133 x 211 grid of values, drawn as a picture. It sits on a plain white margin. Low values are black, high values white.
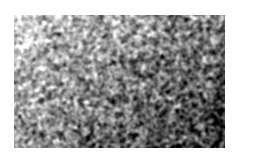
Histogram: bell-shaped. Grain: blotchy. Slope: up to the top left. Ninth with the lowest average: bottom right.
